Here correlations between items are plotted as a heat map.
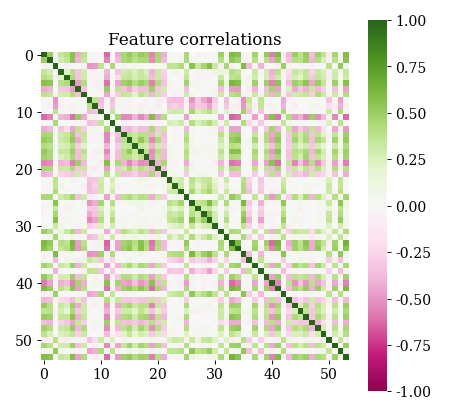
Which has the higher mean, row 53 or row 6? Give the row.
53
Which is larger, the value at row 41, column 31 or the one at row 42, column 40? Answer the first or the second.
the first
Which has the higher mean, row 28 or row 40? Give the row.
28
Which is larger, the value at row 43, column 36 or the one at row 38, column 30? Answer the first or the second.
the first
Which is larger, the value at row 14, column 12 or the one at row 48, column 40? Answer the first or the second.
the first
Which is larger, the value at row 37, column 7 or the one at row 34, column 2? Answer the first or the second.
the first
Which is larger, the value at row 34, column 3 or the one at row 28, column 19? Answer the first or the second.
the first
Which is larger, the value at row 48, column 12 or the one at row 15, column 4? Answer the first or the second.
the second
